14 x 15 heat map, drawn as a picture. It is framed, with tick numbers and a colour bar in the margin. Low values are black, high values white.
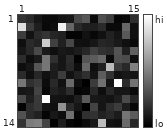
Values change most from cell to cell in the middle right. No single row or column stands out from its neighbours. There is no overall slope. No seam splits the table. The values are skewed, with a long tail toward high values. On average the colour sits 20% of the way up the scale.
